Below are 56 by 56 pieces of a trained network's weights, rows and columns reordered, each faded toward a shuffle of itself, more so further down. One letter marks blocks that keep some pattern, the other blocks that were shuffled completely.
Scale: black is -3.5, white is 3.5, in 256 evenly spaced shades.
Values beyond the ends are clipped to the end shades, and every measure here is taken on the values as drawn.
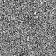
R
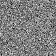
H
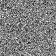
H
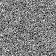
H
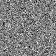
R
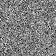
H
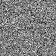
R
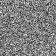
H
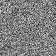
H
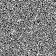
H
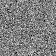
H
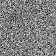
H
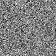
R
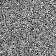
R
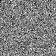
H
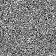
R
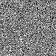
R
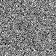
H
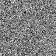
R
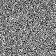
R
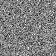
H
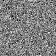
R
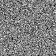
R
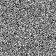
H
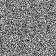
H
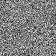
H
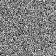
R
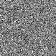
H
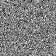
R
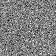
H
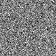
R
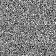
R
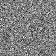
R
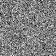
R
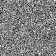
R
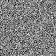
R
